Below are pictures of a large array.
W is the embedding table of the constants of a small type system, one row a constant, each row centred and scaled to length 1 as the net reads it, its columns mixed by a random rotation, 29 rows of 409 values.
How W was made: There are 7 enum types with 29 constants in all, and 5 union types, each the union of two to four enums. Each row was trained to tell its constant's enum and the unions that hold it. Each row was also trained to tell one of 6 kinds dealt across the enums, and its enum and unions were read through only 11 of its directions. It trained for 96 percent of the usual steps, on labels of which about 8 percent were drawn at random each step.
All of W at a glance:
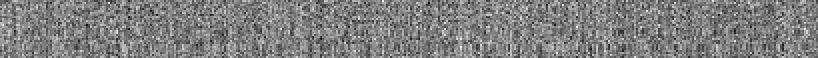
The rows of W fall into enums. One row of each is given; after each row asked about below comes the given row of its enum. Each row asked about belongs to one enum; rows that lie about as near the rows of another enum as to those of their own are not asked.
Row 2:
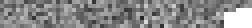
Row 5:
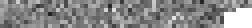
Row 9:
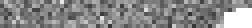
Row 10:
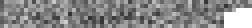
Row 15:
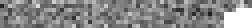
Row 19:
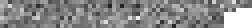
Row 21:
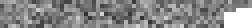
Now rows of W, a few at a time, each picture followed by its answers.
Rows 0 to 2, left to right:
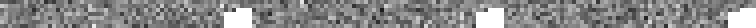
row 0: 19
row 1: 21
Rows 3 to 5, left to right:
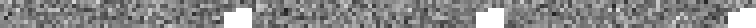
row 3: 15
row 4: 9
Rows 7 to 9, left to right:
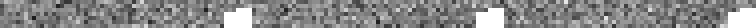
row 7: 21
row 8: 19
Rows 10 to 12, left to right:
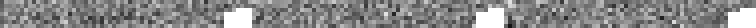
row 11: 15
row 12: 9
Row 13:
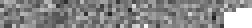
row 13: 21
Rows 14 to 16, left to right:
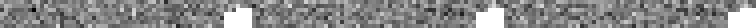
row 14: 15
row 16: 15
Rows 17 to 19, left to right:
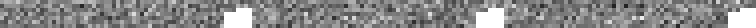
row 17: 15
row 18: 19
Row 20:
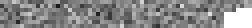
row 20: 21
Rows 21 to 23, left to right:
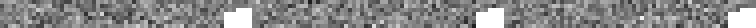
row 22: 2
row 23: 2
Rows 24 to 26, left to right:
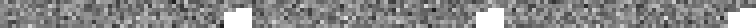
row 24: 2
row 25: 2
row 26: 19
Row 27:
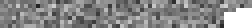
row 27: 2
